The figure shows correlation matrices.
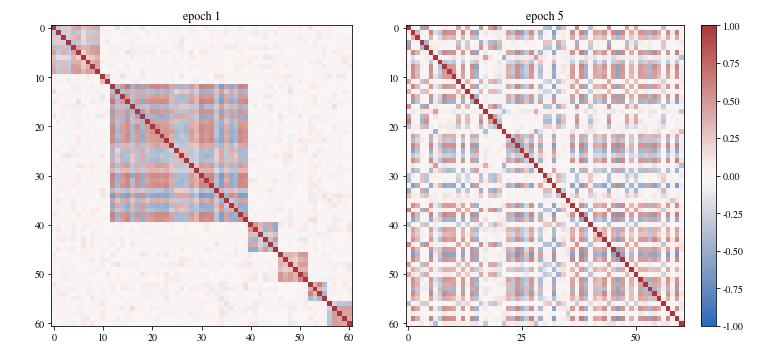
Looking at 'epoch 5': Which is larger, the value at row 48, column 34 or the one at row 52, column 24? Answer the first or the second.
the second
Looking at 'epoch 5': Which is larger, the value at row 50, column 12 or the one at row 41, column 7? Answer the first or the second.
the first
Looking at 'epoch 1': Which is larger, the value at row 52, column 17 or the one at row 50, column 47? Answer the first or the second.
the second
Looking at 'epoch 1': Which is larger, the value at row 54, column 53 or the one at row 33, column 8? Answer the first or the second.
the first
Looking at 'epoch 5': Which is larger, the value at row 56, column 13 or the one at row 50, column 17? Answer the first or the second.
the second
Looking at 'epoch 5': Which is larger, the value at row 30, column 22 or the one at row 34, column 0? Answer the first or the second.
the second
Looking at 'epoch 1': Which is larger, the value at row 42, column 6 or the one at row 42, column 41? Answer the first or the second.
the second
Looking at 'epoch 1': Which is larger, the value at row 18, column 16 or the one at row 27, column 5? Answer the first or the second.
the first
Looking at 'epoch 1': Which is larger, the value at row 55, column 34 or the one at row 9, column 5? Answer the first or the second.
the second
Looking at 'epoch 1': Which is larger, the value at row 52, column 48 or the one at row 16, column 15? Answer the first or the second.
the first
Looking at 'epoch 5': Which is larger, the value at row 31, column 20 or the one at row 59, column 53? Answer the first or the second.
the first
